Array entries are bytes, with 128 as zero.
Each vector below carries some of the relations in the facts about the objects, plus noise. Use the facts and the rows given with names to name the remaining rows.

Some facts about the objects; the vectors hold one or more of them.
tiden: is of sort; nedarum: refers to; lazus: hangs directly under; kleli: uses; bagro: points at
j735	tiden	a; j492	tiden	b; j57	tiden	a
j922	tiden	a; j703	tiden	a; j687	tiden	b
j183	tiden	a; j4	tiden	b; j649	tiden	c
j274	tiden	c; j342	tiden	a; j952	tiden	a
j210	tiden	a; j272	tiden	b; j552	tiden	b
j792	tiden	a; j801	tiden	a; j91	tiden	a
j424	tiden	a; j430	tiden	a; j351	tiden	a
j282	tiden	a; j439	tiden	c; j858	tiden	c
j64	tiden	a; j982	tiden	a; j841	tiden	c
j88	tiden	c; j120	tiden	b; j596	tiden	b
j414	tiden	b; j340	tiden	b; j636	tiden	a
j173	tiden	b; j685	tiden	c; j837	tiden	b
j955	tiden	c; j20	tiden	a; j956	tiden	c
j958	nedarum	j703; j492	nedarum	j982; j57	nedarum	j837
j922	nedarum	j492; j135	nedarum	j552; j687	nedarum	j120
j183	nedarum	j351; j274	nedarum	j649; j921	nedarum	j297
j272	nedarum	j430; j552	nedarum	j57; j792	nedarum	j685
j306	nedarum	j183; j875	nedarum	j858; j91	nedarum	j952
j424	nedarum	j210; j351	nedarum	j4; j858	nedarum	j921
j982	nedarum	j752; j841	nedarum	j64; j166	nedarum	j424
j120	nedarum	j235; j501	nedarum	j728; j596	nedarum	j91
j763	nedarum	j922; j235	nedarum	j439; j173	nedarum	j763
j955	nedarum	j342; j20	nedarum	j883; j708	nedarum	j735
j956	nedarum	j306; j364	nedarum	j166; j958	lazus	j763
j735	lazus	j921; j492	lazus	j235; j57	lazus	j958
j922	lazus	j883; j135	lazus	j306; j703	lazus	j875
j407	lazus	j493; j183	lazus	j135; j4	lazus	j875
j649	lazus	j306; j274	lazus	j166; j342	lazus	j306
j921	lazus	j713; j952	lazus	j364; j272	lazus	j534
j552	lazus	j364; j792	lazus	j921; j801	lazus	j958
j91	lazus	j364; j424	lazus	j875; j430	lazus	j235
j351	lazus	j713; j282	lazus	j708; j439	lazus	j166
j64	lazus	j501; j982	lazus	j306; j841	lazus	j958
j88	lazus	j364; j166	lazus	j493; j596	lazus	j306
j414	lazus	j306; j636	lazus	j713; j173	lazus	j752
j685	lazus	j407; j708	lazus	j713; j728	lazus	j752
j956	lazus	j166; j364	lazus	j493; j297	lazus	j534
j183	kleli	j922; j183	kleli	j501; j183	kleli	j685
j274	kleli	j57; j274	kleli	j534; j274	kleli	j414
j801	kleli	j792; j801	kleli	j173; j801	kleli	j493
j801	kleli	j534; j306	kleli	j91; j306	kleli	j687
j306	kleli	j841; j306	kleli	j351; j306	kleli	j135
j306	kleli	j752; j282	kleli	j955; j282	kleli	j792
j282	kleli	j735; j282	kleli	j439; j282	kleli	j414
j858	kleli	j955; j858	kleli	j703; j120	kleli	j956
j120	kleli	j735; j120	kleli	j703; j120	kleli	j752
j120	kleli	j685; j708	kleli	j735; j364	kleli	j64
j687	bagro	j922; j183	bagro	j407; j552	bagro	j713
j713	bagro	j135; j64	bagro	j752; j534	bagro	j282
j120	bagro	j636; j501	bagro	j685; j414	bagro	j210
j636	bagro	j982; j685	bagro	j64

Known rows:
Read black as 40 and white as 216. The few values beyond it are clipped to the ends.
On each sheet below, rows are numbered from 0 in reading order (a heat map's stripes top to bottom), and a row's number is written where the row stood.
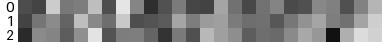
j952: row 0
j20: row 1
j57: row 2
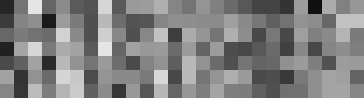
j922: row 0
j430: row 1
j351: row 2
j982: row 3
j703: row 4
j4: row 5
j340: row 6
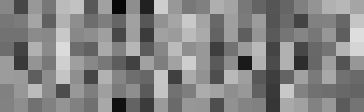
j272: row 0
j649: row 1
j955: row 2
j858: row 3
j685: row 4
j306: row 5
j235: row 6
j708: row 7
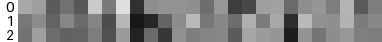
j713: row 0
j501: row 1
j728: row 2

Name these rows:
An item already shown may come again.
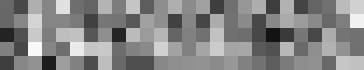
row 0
j858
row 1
j424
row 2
j492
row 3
j120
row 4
j430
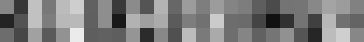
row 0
j340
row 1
j492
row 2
j837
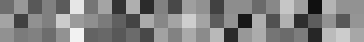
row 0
j135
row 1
j685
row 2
j552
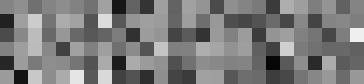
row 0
j708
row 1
j982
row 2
j210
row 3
j235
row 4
j763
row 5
j596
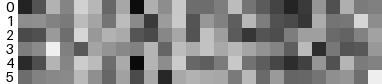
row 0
j173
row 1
j183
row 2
j792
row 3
j439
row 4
j173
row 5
j841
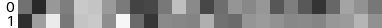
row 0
j414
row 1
j636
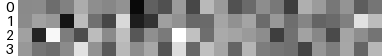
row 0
j958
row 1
j64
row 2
j687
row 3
j956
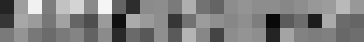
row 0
j636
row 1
j752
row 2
j883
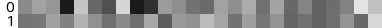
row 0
j64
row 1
j88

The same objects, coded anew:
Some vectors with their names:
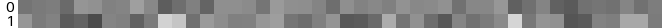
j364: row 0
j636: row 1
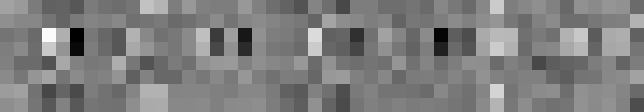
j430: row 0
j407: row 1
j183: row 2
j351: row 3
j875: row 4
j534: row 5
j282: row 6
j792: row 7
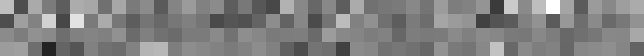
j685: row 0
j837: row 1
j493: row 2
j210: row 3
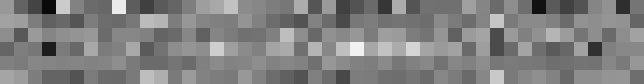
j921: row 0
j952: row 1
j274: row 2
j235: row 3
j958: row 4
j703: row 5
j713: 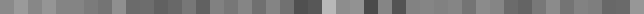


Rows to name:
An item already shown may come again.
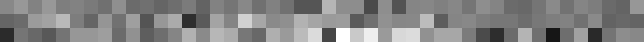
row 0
j713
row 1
j763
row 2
j120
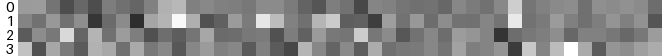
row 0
j282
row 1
j982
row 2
j414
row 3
j685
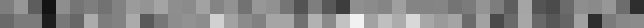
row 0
j424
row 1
j235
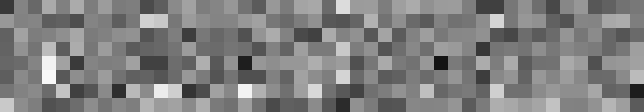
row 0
j687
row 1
j636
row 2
j135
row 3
j340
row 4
j306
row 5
j4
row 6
j922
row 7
j64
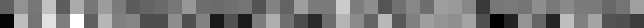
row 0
j340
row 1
j552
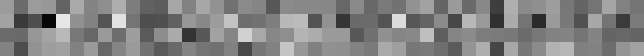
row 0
j501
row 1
j858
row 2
j763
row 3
j956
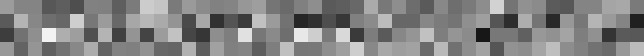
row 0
j636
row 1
j57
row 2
j492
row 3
j439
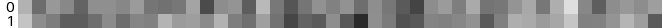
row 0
j752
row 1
j64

